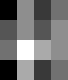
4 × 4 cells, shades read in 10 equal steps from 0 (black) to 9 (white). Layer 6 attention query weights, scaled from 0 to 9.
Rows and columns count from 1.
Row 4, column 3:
2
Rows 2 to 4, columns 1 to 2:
3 5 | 4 9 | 0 6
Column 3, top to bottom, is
2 3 6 2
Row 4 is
0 6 2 4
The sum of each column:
7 25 13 18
